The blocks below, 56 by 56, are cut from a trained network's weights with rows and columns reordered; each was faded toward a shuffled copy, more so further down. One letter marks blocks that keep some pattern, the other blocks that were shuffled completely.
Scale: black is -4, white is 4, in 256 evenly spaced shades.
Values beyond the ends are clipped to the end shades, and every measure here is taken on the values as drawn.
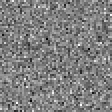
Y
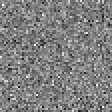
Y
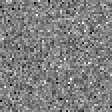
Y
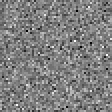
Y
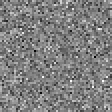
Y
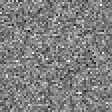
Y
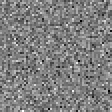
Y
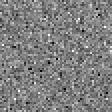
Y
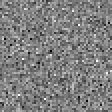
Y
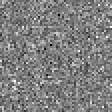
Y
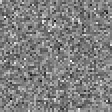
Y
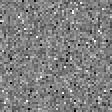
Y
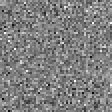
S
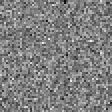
S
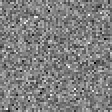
Y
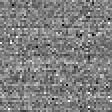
S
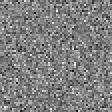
Y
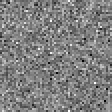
Y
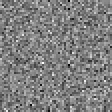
S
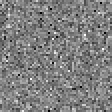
Y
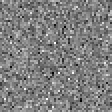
Y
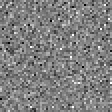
Y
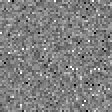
Y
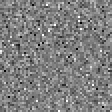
Y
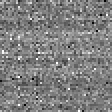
S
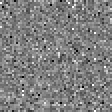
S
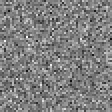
S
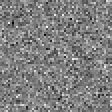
Y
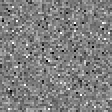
Y
